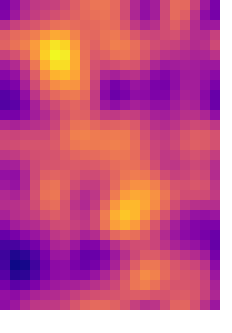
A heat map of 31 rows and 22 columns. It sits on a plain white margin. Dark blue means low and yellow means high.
There are no lone odd cells. The bottom left is the ninth with the lowest average. The field is mottled with small blotches.
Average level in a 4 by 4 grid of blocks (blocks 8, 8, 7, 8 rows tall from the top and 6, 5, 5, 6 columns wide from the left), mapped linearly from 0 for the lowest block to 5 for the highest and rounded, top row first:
4 4 3 2 | 2 4 2 2 | 2 3 5 2 | 0 1 3 2
